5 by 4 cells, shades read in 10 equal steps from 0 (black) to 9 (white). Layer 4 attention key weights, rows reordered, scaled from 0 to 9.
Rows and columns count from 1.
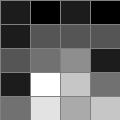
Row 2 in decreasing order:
3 3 3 1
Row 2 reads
1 3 3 3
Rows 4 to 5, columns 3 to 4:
7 4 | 6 7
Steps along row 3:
up up down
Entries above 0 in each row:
2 4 4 4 4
